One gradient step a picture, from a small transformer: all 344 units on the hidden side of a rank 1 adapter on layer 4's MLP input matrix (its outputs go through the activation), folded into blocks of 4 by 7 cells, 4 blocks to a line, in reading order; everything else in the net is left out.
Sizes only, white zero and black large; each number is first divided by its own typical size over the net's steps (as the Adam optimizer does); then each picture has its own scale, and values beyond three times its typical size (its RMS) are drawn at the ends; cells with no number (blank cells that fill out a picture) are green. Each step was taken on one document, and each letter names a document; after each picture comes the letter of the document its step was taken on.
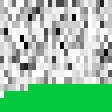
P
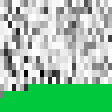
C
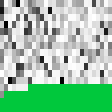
P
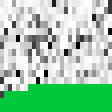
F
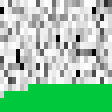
F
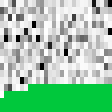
F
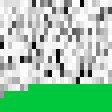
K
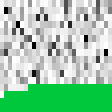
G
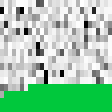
F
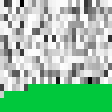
C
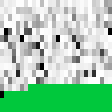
F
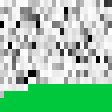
G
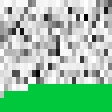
G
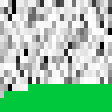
P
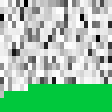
P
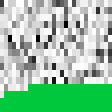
P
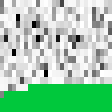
F
